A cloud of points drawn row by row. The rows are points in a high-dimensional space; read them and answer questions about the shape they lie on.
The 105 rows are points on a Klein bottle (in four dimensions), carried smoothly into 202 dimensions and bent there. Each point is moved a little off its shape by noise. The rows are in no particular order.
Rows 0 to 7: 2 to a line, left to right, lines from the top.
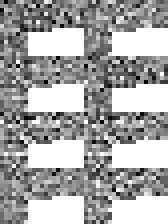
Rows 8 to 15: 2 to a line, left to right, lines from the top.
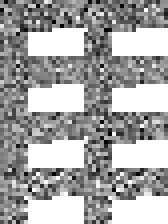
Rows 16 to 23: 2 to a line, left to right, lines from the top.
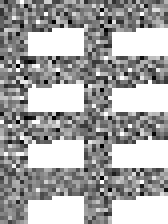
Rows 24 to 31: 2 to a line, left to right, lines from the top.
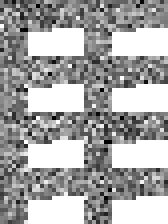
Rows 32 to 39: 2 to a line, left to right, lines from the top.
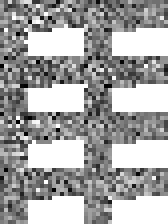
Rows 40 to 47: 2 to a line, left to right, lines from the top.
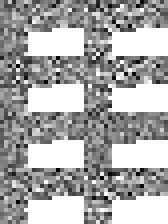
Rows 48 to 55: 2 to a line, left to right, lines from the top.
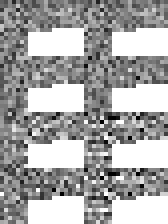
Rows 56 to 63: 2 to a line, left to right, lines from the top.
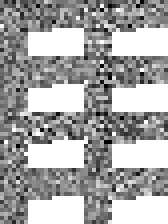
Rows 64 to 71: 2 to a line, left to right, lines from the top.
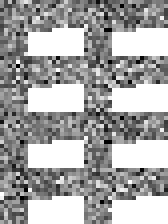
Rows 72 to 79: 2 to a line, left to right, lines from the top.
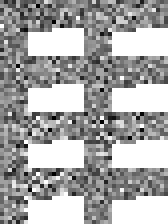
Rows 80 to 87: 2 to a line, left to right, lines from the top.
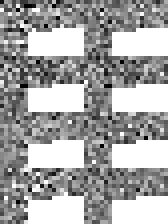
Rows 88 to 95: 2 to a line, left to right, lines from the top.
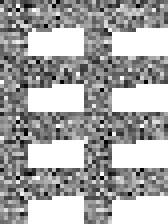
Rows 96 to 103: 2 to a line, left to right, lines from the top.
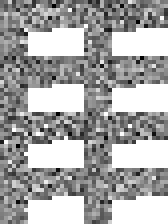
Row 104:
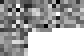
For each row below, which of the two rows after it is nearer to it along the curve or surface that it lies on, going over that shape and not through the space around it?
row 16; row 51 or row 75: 51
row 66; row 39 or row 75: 39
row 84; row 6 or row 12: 6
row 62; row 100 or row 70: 70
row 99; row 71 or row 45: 71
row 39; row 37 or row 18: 18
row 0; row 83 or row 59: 83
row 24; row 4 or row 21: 21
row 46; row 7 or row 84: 84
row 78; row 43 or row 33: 43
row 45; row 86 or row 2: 86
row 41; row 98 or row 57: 57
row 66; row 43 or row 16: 43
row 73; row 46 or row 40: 46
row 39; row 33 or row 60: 60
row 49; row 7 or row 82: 82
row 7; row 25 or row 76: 25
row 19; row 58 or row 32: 32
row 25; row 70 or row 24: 70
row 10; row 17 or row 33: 33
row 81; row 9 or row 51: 9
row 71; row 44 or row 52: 44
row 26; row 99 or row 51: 99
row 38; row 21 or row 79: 21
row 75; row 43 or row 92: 43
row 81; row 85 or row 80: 80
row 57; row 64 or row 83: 64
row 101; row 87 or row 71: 87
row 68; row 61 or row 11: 11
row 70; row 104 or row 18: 104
